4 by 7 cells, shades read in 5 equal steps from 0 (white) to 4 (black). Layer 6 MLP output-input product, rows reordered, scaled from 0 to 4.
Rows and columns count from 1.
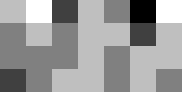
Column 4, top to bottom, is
1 1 1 1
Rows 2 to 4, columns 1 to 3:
2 1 2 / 2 2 2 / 3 2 1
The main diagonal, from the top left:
1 1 2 1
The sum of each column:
8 5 8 4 7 9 4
